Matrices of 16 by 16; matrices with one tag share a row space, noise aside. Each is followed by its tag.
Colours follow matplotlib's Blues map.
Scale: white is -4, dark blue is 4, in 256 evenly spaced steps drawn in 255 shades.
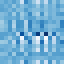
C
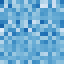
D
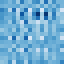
C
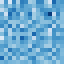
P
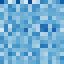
D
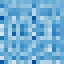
P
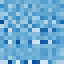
D
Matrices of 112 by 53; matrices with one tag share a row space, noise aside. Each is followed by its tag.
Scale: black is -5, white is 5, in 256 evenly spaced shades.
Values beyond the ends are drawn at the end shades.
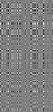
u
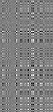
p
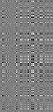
p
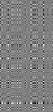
u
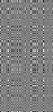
u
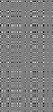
u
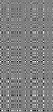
u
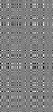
u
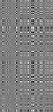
p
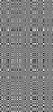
u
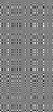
u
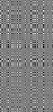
u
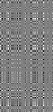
u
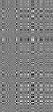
p
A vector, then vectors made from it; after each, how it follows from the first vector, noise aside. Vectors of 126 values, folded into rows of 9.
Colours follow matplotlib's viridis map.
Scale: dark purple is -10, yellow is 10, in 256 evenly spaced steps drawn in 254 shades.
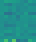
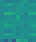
negated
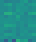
negated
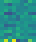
scaled up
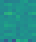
negated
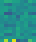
scaled up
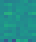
negated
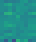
negated
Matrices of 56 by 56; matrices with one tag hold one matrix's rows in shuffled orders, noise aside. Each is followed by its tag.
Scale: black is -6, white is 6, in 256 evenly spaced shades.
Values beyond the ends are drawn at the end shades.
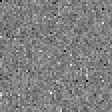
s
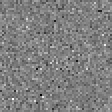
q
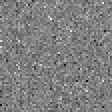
s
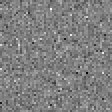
s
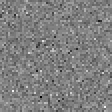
q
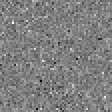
q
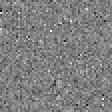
s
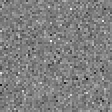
s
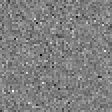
q
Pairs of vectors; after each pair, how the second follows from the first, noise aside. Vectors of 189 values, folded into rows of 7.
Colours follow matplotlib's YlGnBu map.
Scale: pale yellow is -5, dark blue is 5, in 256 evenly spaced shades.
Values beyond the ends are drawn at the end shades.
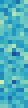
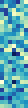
scaled up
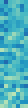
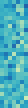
shuffled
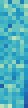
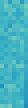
shrunk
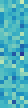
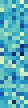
scaled up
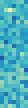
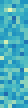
sign-scrambled
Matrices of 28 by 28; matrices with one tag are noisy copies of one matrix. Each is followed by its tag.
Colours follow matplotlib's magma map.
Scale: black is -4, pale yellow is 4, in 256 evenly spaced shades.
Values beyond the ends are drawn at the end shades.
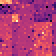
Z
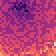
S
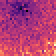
S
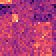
Z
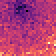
S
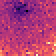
S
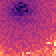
S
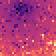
S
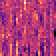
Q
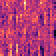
Q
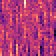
Q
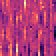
Q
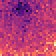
S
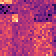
Z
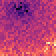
S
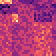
Z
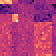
Z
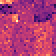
Z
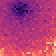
S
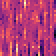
Q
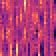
Q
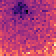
S
